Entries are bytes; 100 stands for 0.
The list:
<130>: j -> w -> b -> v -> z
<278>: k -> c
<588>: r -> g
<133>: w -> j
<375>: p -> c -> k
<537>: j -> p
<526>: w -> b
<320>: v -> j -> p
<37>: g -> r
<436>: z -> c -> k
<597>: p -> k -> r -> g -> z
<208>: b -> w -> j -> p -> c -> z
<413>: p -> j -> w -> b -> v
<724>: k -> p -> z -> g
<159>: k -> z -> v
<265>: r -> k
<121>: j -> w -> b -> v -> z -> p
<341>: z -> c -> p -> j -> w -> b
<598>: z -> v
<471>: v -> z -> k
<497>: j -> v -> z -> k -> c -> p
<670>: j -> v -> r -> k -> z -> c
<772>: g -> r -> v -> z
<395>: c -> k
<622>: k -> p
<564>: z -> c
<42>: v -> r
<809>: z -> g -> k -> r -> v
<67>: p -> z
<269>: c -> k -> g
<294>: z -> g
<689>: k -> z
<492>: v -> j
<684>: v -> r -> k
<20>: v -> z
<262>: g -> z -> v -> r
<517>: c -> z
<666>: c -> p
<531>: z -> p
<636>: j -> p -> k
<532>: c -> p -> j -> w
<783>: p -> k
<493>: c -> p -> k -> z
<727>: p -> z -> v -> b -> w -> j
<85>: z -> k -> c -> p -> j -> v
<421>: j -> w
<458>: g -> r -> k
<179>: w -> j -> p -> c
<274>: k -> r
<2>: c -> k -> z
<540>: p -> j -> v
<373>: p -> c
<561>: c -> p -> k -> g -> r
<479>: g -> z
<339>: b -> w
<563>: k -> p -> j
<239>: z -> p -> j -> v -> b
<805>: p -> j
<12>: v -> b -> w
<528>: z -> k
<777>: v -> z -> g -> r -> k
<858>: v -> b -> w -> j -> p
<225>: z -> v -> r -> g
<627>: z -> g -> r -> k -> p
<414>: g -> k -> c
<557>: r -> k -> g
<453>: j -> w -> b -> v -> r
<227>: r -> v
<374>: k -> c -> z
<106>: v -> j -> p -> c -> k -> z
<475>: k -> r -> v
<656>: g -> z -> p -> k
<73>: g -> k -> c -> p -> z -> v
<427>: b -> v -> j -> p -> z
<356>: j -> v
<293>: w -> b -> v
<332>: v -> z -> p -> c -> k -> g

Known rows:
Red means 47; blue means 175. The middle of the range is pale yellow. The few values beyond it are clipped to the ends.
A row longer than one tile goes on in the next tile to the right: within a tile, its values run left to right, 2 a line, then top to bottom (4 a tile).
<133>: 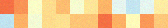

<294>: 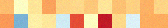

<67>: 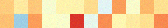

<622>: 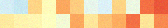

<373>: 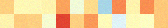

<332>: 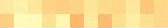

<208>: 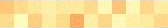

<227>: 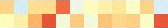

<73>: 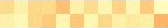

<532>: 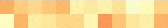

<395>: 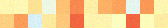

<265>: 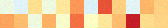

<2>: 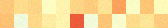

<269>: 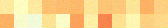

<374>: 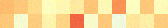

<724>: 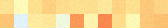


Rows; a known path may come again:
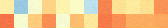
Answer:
<37>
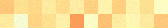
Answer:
<130>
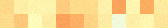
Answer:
<414>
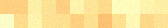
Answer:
<727>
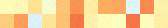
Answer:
<395>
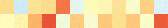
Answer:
<227>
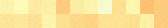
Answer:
<497>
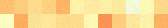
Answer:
<532>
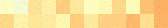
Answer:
<627>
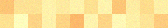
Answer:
<208>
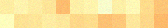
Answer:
<858>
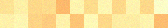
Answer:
<73>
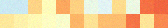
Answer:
<622>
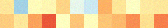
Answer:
<42>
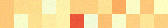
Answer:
<2>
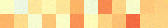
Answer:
<458>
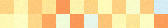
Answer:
<159>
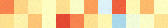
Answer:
<564>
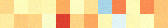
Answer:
<373>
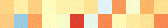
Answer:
<67>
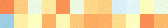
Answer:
<492>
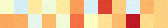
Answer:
<265>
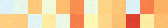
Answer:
<783>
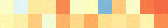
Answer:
<666>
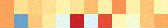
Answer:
<479>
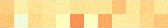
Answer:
<597>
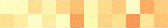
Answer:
<656>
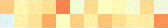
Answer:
<540>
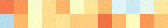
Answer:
<133>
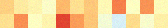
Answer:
<278>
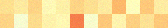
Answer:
<493>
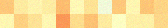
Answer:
<179>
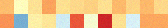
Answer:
<294>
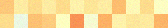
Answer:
<772>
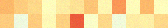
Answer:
<374>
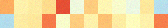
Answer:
<356>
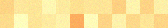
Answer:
<106>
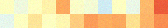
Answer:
<537>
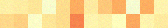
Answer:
<436>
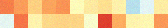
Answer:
<421>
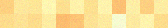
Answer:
<670>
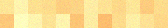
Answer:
<332>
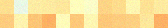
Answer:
<262>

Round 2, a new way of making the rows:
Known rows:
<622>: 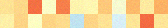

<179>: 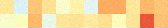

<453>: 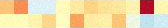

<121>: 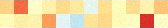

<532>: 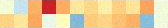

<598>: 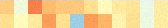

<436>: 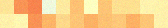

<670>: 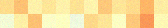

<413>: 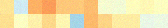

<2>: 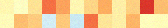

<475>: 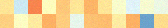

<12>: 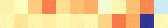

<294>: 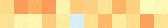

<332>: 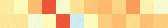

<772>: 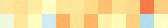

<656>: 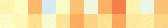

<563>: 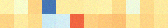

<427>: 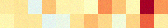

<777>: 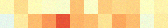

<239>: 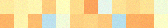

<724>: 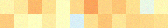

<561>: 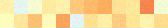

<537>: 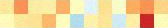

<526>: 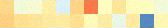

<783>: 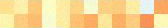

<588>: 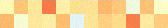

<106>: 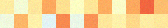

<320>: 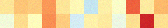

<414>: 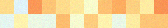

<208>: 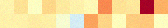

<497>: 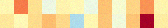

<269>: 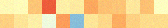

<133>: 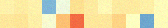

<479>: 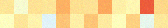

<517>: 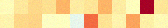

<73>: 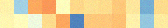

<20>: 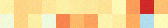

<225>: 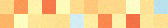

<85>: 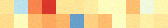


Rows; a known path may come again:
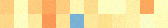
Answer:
<356>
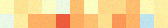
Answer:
<777>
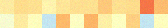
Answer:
<772>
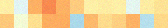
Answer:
<227>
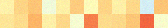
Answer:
<375>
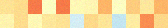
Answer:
<622>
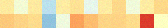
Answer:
<805>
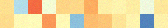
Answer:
<159>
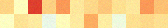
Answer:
<278>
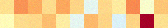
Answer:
<531>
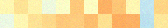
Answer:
<458>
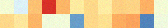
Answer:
<532>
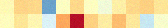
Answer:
<492>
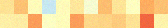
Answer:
<636>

